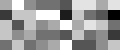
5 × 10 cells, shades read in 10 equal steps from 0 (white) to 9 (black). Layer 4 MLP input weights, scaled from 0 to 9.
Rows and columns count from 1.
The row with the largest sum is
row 4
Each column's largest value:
7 6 5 5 5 8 6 6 6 9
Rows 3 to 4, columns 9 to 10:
2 5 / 4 7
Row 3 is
2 6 2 4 3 0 3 1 2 5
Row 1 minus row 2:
-4 -2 2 5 5 -2 -1 -4 -3 -8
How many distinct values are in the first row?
6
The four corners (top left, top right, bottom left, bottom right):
3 1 5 2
